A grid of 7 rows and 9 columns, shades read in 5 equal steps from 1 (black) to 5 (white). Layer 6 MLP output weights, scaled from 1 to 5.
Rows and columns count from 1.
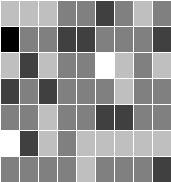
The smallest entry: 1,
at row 2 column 1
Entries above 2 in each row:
8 5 8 7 7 8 8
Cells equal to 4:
17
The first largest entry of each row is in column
1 2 6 7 3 1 5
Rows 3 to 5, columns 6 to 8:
5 4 3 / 3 4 3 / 2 2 3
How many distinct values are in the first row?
3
